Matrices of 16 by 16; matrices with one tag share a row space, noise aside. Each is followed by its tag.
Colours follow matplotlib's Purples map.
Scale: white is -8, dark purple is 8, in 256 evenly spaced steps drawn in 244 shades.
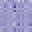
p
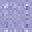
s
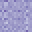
s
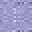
p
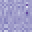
s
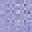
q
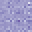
q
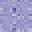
p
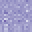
s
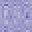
s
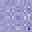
q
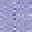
p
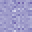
p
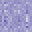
s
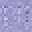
s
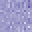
q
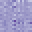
p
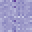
p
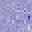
q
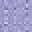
s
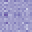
s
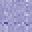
s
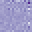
q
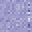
q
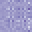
q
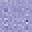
s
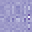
q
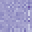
q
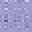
s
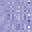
q
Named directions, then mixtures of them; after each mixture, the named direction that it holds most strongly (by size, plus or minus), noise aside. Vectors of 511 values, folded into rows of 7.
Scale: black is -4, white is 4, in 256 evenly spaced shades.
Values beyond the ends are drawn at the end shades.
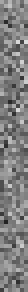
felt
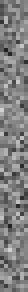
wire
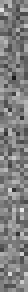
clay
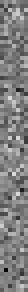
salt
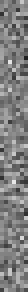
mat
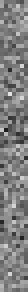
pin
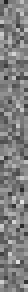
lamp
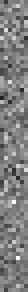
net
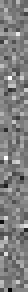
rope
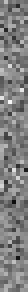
net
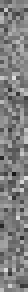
salt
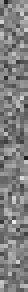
lamp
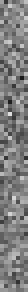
lamp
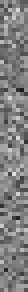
salt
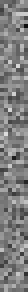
clay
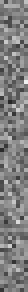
felt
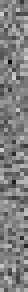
mat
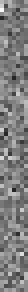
clay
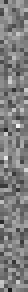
rope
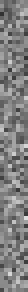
mat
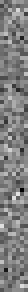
salt
